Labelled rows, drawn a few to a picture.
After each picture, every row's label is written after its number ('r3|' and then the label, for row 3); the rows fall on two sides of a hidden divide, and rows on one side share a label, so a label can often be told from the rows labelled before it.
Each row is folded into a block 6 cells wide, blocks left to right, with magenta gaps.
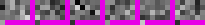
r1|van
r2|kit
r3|kit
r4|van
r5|van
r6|kit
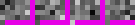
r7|kit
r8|van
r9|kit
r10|kit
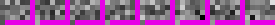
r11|van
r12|van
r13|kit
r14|van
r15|kit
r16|kit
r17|kit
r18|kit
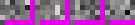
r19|kit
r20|van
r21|kit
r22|kit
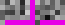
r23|kit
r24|kit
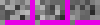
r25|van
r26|van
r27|kit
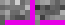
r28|van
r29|kit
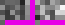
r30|kit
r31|van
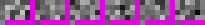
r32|van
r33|kit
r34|van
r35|van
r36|kit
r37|kit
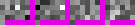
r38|kit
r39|van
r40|van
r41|van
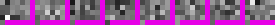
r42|van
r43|van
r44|kit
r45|kit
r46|van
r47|kit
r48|kit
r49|kit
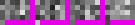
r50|van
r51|van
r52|kit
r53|van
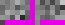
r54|van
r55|kit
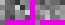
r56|kit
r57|van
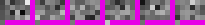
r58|kit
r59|kit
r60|van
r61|van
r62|van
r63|van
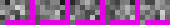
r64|van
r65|van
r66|kit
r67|van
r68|van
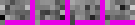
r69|van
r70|kit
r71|van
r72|van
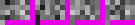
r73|van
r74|van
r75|kit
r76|van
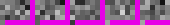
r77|kit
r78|van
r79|kit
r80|kit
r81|kit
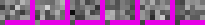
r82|kit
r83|van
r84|kit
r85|kit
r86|kit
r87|van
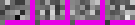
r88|kit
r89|kit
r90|van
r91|kit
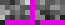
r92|kit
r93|kit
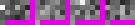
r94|kit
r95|van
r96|kit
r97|kit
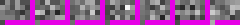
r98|kit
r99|kit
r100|van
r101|van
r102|van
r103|van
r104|van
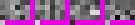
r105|van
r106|van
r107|van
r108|kit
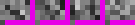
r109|van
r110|kit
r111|kit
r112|van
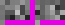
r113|kit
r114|kit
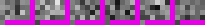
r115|van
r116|van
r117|kit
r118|kit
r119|van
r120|kit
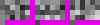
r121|kit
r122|kit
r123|kit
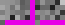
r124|kit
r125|van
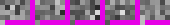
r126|van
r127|van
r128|kit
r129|kit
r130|kit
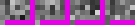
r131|van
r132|van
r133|kit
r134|van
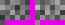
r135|van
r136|van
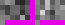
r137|kit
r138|van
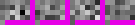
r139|kit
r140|van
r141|van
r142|kit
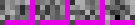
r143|kit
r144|kit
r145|kit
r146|kit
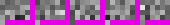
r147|van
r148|van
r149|van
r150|van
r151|van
